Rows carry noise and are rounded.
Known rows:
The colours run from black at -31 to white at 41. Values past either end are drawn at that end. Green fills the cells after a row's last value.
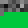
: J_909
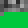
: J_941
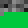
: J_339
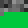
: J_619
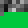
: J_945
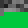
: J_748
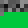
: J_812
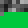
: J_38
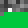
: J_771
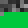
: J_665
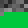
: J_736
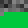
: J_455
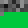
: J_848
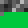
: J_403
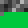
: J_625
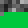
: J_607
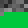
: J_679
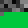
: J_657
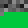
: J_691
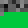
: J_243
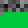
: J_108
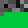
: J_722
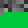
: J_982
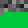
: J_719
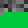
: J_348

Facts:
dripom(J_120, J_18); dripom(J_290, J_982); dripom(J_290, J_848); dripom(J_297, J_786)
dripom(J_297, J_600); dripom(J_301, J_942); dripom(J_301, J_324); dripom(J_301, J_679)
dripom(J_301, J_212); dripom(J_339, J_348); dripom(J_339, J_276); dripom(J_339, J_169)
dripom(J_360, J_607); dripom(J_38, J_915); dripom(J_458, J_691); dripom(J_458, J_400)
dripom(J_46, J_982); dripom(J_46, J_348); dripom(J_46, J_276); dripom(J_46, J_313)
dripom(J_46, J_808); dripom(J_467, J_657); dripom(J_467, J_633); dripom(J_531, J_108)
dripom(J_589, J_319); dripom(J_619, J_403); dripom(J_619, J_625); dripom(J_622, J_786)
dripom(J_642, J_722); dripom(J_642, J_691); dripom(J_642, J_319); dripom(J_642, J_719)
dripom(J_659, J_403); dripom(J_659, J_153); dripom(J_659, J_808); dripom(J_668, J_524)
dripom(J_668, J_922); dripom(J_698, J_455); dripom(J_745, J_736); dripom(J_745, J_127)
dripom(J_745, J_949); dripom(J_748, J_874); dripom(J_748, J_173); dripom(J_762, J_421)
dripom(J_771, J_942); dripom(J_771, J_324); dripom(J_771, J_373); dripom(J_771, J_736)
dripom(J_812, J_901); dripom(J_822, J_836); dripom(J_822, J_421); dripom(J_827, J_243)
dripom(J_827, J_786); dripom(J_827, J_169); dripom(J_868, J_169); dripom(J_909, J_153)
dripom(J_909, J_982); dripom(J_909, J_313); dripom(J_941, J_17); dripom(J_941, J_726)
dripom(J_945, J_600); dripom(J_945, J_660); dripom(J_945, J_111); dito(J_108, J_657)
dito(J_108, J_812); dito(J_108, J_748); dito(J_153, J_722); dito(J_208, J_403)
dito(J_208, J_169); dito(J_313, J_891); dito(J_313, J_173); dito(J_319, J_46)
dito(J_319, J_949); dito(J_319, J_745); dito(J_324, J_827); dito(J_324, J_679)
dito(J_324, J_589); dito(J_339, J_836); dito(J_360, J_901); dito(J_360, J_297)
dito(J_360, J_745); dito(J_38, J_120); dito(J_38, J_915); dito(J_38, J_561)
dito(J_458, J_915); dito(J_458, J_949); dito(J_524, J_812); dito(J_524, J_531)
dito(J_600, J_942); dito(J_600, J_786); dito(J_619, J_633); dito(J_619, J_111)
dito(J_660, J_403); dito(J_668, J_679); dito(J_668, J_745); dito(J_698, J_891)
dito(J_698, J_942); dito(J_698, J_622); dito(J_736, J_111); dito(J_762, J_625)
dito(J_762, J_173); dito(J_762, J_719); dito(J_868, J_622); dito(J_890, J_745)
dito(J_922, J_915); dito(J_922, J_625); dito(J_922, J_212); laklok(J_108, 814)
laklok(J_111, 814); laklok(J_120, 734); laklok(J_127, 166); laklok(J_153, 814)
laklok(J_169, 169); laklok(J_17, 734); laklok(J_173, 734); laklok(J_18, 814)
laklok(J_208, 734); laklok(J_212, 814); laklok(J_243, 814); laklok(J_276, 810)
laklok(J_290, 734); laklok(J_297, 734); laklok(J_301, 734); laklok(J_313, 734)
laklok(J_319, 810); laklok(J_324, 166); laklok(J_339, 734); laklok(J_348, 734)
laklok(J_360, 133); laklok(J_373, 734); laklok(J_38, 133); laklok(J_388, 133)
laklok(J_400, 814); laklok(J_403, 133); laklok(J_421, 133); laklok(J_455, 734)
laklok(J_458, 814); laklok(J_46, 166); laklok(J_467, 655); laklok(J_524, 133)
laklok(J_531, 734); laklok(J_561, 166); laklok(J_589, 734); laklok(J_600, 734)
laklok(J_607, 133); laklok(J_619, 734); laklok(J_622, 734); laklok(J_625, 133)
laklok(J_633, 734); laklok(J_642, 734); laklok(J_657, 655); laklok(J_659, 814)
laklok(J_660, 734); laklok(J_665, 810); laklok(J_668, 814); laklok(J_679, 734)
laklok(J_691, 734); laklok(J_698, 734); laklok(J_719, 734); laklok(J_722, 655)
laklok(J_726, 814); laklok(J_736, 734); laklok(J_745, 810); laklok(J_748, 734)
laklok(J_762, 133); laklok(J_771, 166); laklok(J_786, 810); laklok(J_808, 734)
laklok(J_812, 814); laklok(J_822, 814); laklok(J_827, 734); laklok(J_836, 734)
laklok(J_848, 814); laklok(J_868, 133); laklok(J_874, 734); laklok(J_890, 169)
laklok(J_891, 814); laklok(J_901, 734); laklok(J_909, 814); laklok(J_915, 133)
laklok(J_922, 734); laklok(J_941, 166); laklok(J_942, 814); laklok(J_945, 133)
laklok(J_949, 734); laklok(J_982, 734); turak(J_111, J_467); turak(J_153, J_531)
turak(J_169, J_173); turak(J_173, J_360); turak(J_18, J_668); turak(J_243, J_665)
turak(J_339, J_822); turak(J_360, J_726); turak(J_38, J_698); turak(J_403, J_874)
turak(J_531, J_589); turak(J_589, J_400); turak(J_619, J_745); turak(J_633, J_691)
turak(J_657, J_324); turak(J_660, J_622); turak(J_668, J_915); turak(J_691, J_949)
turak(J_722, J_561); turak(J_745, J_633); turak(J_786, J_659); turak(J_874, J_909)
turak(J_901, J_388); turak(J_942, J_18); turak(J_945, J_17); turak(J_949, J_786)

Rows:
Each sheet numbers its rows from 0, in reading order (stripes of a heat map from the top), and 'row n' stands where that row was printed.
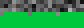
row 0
J_827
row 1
J_111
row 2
J_786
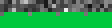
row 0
J_762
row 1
J_319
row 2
J_324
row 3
J_891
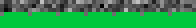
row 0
J_524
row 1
J_642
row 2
J_388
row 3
J_822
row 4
J_421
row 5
J_153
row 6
J_836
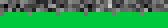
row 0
J_458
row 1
J_745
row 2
J_290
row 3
J_890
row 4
J_208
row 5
J_17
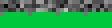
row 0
J_726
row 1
J_46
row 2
J_301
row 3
J_400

